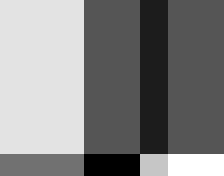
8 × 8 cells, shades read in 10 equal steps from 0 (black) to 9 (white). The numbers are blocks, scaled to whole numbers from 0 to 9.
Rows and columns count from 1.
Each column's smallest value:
4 4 4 0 0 1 3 3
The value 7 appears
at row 8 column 6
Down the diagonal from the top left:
8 8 8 3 3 1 3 9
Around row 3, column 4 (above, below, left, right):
3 3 8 3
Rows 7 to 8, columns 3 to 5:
8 3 3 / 4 0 0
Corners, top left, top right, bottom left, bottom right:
8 3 4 9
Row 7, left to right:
8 8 8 3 3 1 3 3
